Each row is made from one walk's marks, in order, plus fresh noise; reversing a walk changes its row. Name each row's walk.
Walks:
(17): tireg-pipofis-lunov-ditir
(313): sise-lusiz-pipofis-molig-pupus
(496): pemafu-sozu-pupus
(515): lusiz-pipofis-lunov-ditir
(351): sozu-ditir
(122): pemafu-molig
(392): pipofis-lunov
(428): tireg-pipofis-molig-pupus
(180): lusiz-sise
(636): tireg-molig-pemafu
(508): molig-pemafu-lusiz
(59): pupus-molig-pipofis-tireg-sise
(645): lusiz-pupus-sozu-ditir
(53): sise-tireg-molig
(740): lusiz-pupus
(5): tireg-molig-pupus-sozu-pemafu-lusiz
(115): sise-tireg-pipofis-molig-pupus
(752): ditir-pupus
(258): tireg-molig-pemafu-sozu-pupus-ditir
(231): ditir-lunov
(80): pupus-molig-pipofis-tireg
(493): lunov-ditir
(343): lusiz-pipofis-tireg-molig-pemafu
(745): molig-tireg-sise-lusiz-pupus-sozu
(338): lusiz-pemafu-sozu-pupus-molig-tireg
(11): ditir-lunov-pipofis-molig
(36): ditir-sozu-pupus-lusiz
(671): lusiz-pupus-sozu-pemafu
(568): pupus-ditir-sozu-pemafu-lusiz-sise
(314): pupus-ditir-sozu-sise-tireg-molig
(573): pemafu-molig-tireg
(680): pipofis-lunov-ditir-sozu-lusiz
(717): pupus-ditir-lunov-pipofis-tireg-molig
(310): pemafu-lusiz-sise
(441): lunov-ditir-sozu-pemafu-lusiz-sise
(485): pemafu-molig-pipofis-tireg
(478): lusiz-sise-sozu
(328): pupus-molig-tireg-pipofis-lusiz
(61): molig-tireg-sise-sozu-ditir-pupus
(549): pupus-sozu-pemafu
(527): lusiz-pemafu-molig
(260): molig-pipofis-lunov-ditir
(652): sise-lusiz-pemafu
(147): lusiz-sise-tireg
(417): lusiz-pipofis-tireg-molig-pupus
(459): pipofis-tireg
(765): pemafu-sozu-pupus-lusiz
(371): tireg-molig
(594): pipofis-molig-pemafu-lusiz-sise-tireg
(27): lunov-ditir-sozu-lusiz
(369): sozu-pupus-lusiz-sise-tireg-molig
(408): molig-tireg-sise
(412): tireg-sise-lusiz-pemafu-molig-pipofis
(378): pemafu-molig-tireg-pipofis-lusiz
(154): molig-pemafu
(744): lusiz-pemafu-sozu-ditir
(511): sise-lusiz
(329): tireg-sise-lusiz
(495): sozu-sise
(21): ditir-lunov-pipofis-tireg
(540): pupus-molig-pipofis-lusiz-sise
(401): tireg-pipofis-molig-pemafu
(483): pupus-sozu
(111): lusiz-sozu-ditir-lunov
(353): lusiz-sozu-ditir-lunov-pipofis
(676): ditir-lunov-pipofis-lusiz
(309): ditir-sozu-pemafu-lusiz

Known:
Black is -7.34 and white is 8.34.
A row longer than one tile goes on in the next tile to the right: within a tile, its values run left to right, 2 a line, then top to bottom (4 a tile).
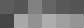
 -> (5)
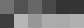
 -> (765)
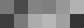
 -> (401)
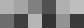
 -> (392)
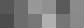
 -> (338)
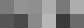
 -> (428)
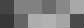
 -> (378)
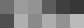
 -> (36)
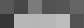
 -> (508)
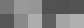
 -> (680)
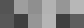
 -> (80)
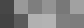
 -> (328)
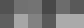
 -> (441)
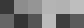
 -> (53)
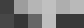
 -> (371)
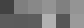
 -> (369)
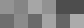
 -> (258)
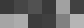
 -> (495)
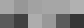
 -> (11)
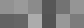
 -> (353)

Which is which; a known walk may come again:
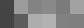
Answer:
(328)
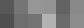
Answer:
(338)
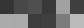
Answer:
(495)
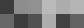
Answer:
(53)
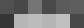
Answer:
(508)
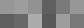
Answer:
(353)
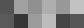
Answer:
(80)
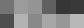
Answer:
(36)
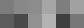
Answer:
(428)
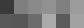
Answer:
(369)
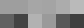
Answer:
(11)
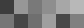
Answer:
(59)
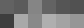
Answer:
(5)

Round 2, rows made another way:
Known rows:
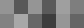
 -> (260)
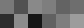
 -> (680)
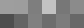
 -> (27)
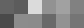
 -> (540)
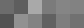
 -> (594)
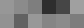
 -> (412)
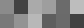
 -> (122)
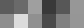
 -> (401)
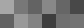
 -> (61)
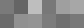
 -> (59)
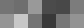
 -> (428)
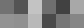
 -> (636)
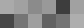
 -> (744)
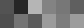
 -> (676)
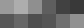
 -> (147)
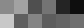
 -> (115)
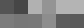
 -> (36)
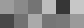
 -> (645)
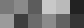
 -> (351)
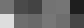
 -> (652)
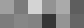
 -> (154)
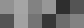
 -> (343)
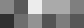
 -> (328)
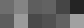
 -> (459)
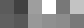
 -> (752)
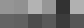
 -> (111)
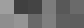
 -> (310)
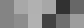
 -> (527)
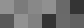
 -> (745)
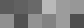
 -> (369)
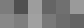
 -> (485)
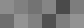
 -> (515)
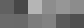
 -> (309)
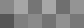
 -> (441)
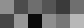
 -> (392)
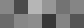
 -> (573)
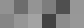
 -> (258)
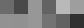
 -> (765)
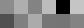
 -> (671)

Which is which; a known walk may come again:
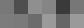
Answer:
(11)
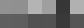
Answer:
(111)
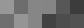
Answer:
(408)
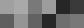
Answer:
(417)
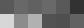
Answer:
(53)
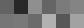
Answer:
(21)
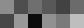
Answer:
(392)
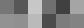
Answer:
(636)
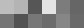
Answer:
(493)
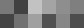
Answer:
(378)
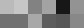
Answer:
(338)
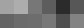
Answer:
(180)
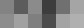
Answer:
(17)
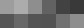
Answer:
(147)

